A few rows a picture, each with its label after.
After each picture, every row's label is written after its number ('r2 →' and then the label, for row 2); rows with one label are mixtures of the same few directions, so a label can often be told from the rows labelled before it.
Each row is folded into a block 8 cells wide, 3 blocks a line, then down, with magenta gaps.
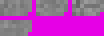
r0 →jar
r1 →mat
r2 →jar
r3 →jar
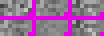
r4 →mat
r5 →jar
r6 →jar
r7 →jar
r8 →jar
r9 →jar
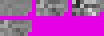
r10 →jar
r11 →jar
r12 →jar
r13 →jar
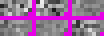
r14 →mat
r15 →jar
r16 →jar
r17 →jar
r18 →mat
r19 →jar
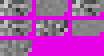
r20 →jar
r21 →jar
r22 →jar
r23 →jar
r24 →mat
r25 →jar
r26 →mat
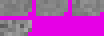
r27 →mat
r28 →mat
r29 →jar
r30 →mat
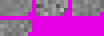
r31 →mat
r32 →mat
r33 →mat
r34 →mat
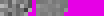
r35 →mat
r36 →mat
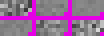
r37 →mat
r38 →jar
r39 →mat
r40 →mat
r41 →jar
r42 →mat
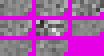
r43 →mat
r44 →mat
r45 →mat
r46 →mat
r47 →jar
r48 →mat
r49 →mat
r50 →jar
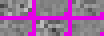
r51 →mat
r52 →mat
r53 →jar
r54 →jar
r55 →jar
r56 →mat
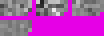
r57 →mat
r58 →jar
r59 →jar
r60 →mat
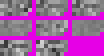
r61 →mat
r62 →jar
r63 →jar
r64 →jar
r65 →mat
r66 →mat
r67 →jar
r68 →jar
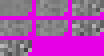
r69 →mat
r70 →jar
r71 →mat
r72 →jar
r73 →mat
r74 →mat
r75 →mat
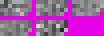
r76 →jar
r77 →mat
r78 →mat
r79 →mat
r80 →mat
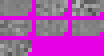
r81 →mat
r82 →mat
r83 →jar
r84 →jar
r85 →mat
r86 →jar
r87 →mat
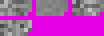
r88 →jar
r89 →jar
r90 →jar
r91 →mat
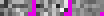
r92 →jar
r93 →mat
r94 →jar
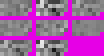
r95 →mat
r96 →jar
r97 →jar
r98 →mat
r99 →mat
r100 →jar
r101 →jar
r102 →jar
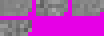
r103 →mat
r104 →jar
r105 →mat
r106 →mat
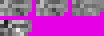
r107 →jar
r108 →jar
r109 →jar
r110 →jar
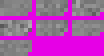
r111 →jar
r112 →mat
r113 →jar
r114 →mat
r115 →mat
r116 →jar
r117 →jar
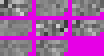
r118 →jar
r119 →mat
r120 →mat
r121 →jar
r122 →mat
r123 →jar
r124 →jar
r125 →jar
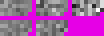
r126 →jar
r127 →jar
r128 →mat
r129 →mat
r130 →mat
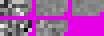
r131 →jar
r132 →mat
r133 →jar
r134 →mat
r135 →jar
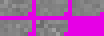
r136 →jar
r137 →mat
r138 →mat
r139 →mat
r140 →jar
